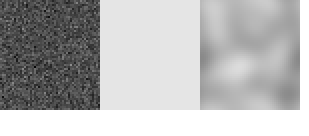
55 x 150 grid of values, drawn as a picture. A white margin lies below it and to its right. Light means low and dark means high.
The table splits into one row of 3 panels. Panel 1,1: high, fine-grained. Panel 1,2: very low, flat. Panel 1,3: low, smooth.
